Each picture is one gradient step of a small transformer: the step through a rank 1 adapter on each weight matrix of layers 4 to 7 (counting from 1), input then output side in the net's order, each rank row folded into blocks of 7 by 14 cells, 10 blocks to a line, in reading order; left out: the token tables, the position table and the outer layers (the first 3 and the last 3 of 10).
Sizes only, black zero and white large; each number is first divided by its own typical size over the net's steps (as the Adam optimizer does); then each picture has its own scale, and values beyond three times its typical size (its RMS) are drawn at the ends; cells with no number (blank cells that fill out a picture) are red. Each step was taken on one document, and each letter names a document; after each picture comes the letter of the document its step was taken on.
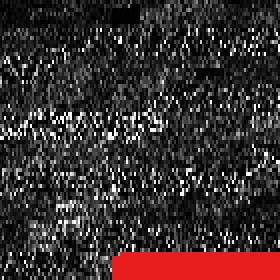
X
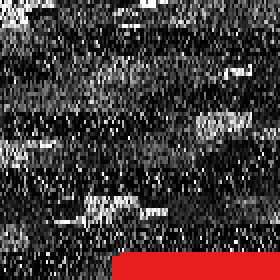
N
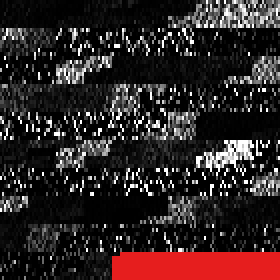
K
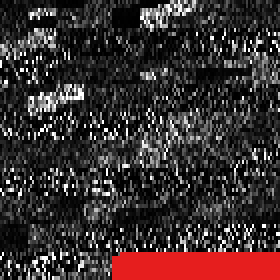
X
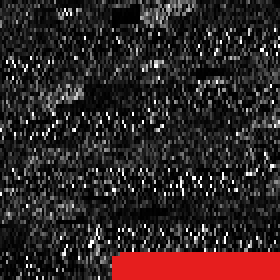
X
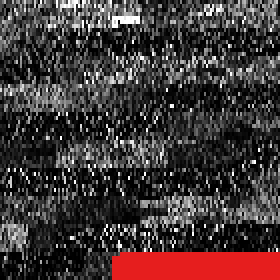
N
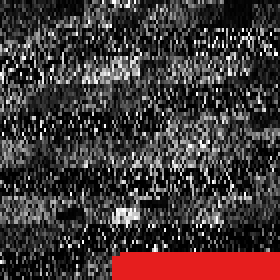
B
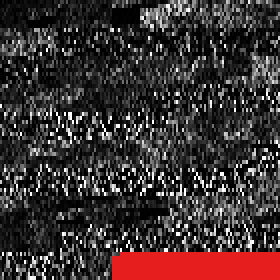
X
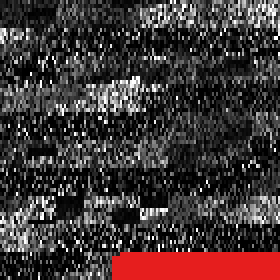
N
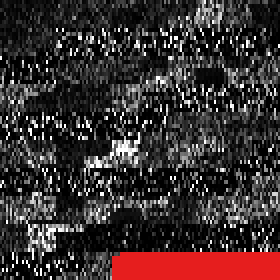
B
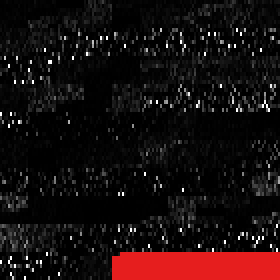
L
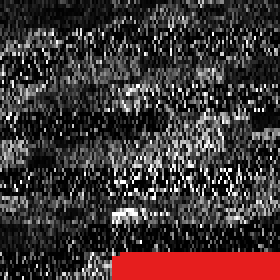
B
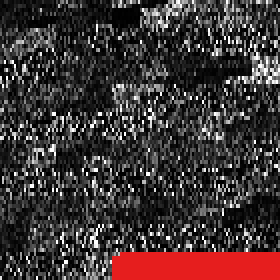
X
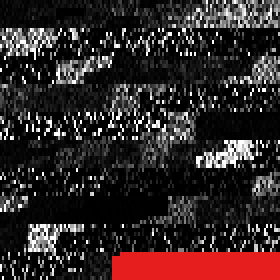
K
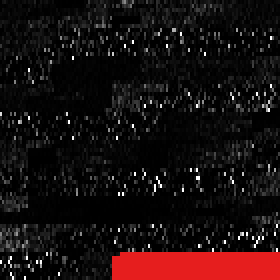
L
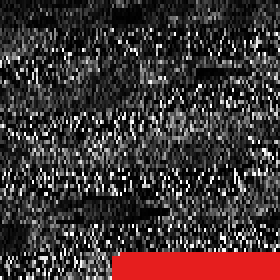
X
